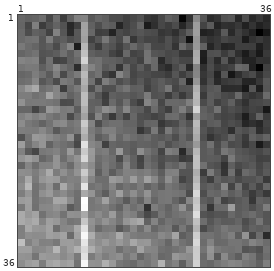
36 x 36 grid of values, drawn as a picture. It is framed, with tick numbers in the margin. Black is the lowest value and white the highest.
Ninth with the lowest average: top right. Mirror symmetry: none. Odd lines: columns 10 and 26. Ninth with the highest average: bottom left. Slope: up to the bottom left.
